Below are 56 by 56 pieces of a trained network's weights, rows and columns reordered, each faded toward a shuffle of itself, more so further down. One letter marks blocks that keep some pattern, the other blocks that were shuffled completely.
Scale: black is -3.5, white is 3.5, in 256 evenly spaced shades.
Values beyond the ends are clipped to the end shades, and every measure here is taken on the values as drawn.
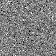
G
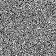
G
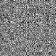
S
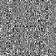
S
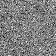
G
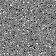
G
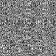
S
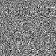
S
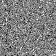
G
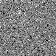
G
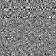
S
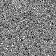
G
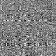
S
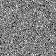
G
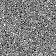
G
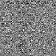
S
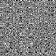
S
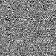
S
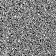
G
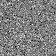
G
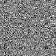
S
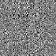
S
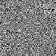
S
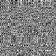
S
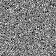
G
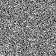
G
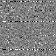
S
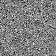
G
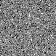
G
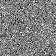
G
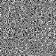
S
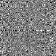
S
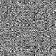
S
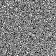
G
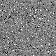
G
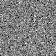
G
